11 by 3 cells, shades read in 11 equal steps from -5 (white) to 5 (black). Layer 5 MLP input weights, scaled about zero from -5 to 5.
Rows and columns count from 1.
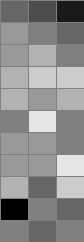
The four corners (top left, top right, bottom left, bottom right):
1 4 0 0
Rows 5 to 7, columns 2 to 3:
-1 -2 / -4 0 / -1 0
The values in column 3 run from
-4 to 4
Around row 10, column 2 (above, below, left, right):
1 1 5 1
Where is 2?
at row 1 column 2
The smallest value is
-4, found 2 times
